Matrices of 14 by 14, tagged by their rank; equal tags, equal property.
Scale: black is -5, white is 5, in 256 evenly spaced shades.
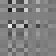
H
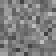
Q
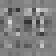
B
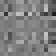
B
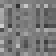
B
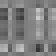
H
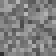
Q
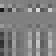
H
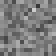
Q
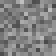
Q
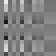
H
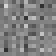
B
